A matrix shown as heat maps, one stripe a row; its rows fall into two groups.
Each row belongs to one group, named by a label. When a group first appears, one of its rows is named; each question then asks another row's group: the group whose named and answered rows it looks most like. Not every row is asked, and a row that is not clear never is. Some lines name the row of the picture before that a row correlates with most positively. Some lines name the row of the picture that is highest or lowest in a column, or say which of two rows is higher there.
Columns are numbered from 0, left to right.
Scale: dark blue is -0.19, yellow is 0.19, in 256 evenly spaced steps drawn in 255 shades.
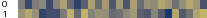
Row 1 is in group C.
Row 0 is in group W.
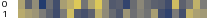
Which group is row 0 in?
C
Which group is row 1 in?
C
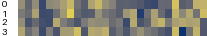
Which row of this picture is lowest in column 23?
3
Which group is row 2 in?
W
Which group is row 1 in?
C
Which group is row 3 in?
C
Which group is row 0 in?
C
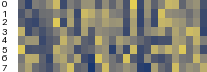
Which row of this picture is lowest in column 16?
6
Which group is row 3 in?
W
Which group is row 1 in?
W
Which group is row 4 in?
C
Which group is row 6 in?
C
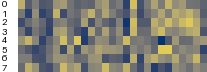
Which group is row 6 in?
W
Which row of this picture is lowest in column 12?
6
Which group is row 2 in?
W
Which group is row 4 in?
C
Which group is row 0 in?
W
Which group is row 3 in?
W
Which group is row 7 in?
C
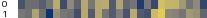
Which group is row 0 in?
W
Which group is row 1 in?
W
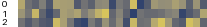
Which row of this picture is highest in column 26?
1
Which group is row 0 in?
W
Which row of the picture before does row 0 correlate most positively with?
1
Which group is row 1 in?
C
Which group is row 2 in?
W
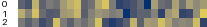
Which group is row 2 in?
W
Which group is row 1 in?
C
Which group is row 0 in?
C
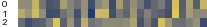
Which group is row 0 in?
C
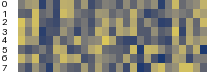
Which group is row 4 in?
C
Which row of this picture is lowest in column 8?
3
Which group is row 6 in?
C
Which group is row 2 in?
C
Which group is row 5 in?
W
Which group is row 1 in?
C
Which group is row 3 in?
C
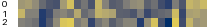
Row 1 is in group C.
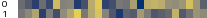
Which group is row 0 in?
W
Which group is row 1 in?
C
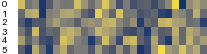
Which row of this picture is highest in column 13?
2
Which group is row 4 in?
C
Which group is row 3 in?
C
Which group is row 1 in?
C
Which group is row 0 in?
C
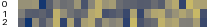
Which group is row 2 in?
W
